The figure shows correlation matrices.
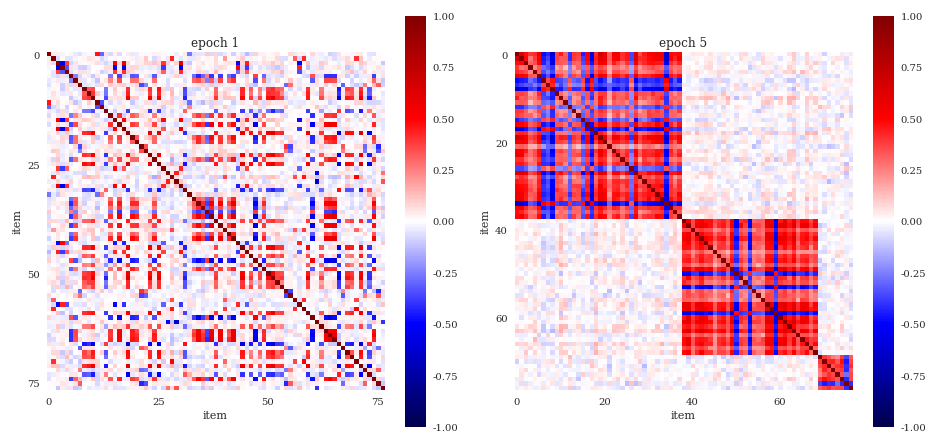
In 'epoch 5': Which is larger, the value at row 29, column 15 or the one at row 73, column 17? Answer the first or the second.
the second
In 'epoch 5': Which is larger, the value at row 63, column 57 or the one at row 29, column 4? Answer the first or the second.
the first
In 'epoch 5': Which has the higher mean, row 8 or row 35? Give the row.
35
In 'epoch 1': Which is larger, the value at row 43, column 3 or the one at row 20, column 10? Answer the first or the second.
the first
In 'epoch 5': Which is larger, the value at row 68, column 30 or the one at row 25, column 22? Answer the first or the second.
the second
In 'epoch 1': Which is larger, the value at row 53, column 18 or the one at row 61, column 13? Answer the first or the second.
the first
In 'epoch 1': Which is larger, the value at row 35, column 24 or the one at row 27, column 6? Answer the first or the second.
the first
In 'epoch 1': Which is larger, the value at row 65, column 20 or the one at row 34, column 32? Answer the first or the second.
the first
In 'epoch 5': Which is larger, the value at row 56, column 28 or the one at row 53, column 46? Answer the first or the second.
the first
